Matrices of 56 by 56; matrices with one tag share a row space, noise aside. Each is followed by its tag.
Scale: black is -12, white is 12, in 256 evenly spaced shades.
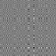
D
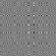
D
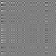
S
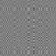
D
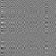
S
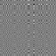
D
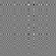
D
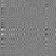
S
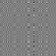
D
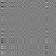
S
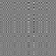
D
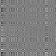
S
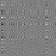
S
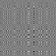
D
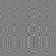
D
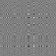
D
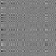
S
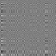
S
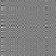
S
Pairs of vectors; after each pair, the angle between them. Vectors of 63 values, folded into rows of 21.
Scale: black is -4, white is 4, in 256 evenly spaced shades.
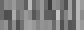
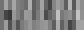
nearly parallel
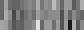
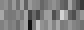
orthogonal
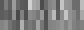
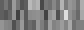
nearly parallel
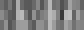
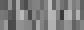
nearly parallel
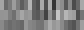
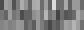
nearly opposite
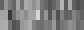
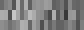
partly aligned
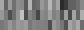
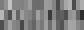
orthogonal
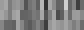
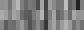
nearly parallel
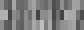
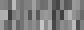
nearly parallel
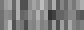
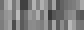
nearly parallel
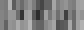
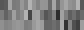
orthogonal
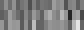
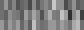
nearly parallel
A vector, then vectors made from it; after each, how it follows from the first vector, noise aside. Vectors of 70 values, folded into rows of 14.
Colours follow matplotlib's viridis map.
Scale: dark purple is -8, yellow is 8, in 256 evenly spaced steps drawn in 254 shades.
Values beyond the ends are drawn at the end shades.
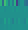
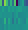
scaled up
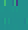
partly zeroed
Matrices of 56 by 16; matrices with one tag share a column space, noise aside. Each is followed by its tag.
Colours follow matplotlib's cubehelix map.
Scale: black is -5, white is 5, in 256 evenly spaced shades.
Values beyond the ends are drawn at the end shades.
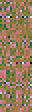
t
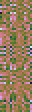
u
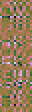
t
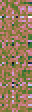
t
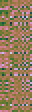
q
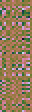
q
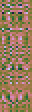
u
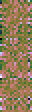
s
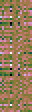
q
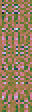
u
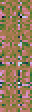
t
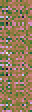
q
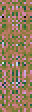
t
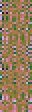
u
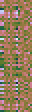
q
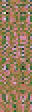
u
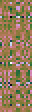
t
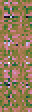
t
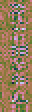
u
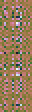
q
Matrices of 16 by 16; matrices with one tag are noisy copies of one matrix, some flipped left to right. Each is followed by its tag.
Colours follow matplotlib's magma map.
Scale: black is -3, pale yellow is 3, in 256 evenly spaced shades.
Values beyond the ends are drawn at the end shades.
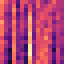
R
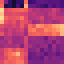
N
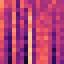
R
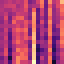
R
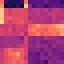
N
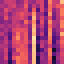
R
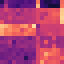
N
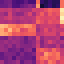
N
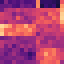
N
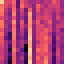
R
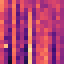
R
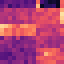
N
